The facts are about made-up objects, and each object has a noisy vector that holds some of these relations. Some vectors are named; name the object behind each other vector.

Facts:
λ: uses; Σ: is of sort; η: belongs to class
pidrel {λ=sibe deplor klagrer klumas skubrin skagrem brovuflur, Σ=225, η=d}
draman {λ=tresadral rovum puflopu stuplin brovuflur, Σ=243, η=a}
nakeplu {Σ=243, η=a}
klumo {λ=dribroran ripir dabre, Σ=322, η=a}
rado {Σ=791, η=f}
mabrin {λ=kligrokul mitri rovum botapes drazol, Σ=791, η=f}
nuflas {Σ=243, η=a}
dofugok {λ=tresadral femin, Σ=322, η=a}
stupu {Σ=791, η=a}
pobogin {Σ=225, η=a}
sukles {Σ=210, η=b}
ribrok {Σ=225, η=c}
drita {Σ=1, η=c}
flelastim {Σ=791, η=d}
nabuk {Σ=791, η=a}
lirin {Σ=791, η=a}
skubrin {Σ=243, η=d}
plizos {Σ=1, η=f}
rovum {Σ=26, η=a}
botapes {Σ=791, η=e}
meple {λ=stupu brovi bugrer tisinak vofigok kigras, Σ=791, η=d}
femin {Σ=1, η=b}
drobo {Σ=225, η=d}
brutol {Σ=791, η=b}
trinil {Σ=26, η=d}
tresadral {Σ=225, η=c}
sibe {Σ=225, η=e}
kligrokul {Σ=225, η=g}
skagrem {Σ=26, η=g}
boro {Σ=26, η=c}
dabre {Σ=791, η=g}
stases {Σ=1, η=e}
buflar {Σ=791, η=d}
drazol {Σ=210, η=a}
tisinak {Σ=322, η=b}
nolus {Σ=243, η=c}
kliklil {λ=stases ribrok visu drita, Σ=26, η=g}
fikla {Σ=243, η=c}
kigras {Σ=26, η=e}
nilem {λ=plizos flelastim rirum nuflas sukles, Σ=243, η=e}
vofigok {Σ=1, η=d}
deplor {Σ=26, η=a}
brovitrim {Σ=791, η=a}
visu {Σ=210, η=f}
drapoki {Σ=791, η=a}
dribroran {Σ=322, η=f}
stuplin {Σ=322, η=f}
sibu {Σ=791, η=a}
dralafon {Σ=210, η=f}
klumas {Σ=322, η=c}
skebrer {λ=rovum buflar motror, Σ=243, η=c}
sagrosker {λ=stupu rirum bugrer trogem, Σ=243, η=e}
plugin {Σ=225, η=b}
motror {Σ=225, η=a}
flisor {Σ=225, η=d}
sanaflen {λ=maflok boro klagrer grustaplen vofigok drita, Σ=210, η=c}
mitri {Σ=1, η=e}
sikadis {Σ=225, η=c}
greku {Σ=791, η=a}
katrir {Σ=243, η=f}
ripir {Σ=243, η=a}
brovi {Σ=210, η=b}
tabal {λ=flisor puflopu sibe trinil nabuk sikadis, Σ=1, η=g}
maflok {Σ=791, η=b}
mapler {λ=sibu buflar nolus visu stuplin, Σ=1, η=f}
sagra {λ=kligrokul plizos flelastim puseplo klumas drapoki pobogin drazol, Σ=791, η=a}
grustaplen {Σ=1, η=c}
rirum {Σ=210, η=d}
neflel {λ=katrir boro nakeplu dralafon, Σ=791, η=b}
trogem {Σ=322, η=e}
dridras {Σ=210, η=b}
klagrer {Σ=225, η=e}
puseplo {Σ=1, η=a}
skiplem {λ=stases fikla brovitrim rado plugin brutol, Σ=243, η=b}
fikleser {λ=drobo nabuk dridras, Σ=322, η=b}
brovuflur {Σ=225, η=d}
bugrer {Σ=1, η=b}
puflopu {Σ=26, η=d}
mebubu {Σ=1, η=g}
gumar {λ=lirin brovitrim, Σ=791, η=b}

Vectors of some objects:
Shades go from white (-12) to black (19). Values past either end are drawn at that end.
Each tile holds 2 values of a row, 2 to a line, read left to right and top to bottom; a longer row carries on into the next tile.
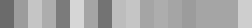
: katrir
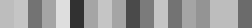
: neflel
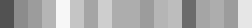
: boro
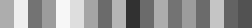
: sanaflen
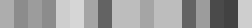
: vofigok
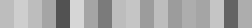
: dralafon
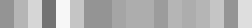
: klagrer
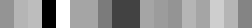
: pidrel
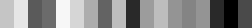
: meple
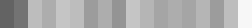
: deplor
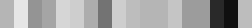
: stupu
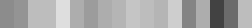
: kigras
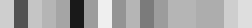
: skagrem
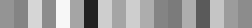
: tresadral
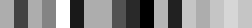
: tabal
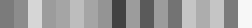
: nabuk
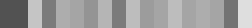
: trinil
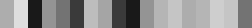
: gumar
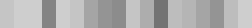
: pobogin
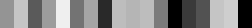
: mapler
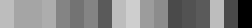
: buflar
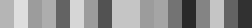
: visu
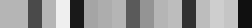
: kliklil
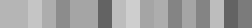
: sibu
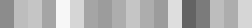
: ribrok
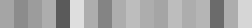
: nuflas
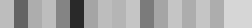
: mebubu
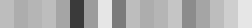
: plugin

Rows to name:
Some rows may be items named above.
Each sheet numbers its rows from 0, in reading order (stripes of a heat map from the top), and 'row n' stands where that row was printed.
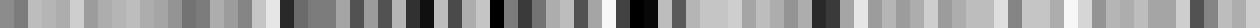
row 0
nolus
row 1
mabrin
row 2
fikleser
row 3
brutol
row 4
ribrok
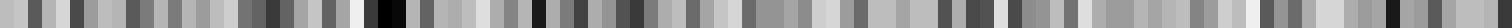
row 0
neflel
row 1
fikleser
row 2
skiplem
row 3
vofigok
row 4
fikla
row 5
klumo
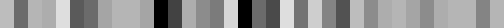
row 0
rovum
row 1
puflopu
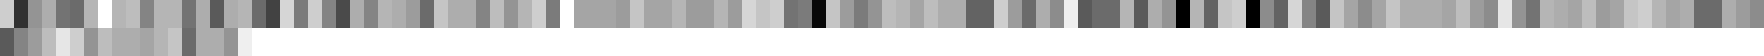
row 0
tisinak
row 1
puflopu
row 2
klagrer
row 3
flelastim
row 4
draman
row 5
skubrin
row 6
nolus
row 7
boro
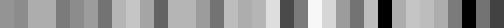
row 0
mitri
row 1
sagrosker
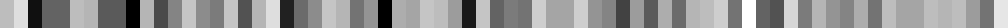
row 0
sagra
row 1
nilem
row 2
nabuk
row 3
trinil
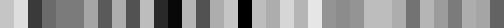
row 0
mabrin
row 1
motror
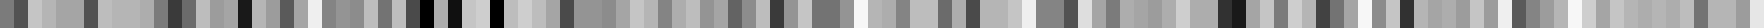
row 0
stuplin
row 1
skebrer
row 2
botapes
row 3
tisinak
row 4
rirum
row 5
dridras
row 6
boro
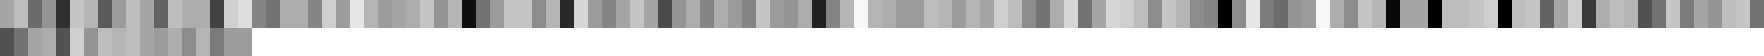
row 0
plizos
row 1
trogem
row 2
drazol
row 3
sukles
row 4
bugrer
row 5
dofugok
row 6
neflel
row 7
dribroran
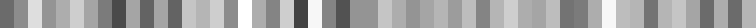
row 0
nabuk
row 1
brovuflur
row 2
brovi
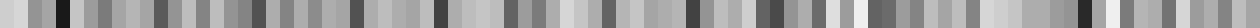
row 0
drazol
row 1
stases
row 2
drita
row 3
klumas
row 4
kligrokul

